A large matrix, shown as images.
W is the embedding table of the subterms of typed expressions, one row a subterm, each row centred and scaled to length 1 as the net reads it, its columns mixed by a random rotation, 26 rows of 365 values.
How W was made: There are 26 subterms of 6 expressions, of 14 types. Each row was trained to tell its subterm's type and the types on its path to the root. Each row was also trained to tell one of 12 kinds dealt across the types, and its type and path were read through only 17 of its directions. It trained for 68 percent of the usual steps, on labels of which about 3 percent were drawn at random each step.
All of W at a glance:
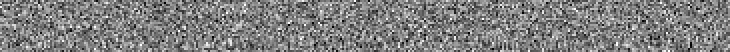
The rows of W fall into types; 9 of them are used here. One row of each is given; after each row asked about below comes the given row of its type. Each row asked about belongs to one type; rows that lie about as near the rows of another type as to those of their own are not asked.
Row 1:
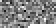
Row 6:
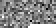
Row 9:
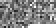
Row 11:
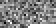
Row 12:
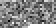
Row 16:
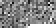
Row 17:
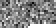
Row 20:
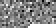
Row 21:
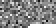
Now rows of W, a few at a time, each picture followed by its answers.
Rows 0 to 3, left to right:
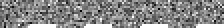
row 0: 9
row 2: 6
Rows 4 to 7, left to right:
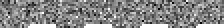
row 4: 17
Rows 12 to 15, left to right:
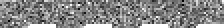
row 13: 12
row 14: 20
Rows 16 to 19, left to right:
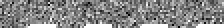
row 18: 9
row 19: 20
